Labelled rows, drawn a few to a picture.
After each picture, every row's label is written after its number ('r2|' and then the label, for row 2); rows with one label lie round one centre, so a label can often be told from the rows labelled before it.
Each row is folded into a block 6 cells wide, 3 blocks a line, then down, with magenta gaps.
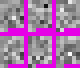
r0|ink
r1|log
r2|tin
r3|ink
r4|tin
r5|ink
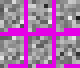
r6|tin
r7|log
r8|ink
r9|tin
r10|tin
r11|ink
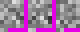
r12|ink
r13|ink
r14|tin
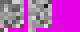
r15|tin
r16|log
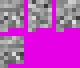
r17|ink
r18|log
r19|ink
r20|ink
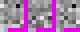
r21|log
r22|ink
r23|log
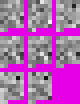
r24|ink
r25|tin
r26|log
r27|ink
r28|ink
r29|ink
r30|log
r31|log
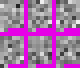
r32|log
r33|tin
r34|tin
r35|tin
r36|ink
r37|ink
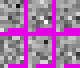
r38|log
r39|ink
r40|ink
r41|tin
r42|log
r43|ink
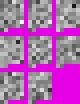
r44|tin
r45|tin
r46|log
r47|log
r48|tin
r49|ink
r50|tin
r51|ink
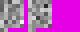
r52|tin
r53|log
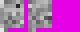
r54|log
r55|ink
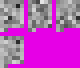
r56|log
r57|tin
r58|ink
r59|log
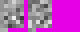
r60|ink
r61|tin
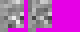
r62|ink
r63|ink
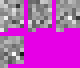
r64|log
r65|tin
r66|ink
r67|ink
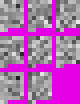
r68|log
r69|ink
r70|tin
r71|ink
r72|tin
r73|log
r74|log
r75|tin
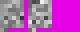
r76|ink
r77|tin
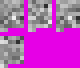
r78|ink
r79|log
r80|ink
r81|log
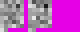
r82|log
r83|log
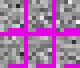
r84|log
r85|ink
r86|tin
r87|ink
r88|ink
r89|log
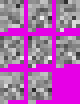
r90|log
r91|ink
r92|tin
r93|tin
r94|tin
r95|ink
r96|ink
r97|ink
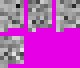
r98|log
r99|tin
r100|log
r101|ink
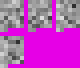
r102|ink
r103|ink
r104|log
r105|log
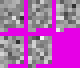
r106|ink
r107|tin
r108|log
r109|log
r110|tin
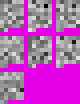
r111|tin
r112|log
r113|log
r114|ink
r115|tin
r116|log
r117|ink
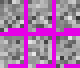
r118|tin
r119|ink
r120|ink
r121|log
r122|log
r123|tin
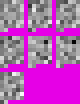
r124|tin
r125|tin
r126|tin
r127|tin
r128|log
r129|log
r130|tin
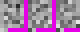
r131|log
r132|tin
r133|tin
